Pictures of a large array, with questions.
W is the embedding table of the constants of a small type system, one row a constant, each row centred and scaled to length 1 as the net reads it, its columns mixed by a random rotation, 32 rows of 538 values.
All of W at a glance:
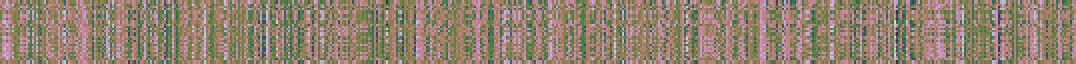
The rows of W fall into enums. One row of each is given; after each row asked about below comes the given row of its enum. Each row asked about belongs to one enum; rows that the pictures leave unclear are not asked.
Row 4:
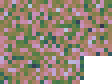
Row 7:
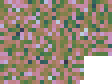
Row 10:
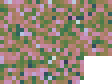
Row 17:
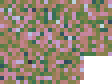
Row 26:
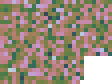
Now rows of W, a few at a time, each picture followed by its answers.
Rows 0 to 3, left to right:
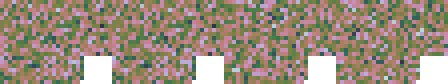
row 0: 4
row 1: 4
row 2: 26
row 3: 7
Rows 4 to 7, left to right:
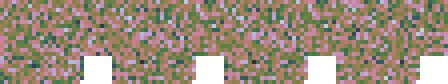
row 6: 17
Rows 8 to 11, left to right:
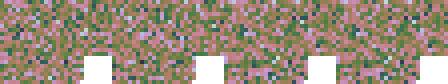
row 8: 7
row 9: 17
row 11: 10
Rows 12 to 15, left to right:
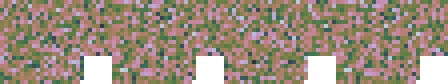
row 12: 4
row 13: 26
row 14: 17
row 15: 26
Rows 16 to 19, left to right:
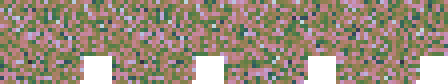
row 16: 17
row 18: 10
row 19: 7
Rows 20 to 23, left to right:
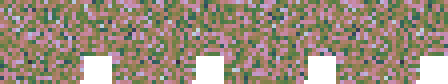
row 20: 17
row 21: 7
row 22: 26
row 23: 7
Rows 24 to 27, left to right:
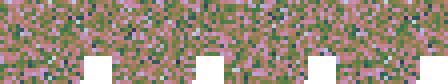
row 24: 10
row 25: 7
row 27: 10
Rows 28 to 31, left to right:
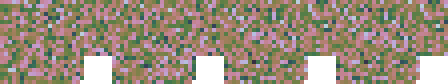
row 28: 26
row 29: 4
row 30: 17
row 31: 17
